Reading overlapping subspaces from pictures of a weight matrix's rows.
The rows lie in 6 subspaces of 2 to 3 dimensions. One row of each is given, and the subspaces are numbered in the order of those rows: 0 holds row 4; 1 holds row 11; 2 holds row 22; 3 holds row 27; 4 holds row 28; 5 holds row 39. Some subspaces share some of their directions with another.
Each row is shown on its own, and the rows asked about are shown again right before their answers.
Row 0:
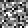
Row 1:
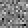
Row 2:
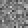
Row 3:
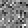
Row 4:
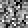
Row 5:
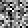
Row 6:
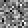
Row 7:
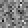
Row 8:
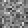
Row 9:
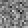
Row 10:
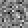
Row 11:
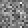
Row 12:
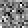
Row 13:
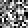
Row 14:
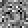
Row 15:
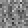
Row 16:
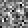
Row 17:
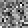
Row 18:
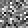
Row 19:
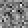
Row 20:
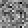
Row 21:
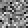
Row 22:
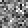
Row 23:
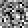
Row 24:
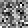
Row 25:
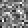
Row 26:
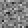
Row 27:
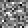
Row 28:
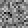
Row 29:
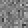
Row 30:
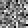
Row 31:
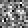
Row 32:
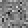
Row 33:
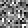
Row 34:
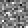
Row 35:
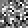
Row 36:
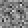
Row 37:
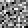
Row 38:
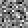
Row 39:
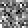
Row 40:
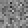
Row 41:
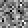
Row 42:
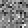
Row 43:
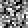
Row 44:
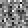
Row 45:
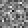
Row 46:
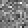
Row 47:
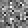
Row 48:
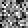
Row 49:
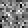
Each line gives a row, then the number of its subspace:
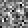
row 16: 2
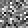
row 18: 4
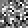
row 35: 4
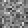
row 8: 0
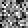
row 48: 5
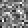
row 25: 4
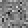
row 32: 2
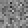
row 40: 4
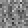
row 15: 0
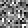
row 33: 2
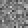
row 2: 1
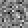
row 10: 5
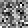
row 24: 1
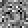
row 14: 2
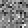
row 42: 2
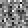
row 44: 0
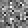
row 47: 4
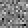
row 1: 2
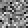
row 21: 4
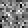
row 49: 5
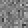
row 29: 2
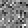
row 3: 2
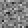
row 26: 3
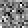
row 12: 5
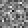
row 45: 1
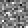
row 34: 3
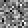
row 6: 0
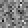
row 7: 0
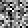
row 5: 4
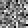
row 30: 1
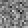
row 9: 3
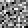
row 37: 3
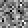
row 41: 0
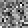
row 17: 1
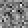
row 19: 5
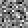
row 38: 5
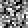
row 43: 0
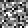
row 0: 3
